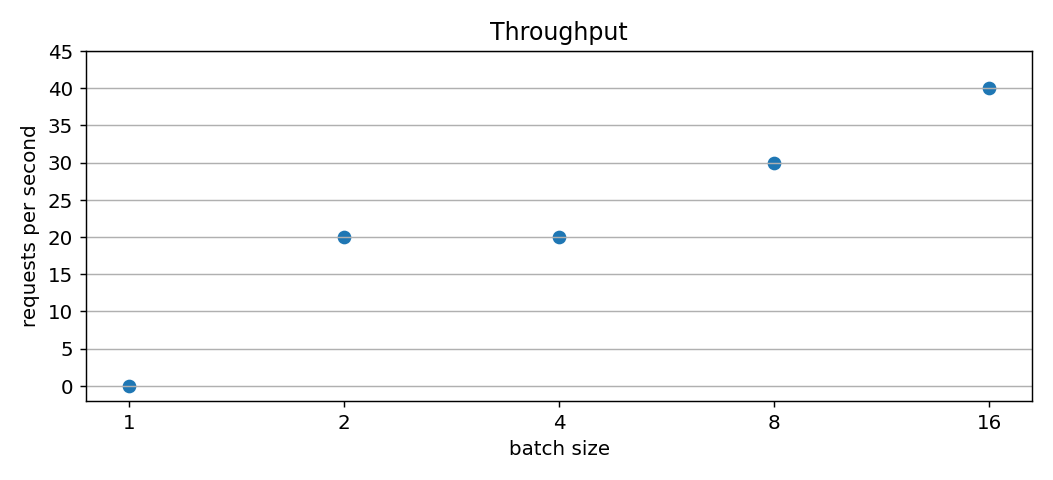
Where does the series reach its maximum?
16
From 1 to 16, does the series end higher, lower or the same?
higher
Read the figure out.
Title: Throughput
x-axis: batch size, ticks 1 2 4 8 16
y-axis: requests per second, ticks 0 5 10 15 20 25 30 35 40 45
Values:
0 20 20 30 40
